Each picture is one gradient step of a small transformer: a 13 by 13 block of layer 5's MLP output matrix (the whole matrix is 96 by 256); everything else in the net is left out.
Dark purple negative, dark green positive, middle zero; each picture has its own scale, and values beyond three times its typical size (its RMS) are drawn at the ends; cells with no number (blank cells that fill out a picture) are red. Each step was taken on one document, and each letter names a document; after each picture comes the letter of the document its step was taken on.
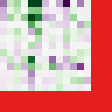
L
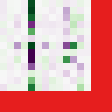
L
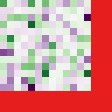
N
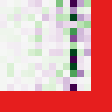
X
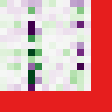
L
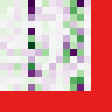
L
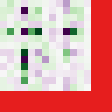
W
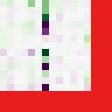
N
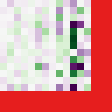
X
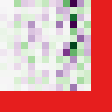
X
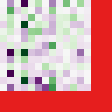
W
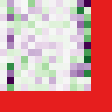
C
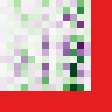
X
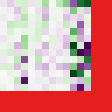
X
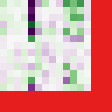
L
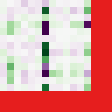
N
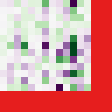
X
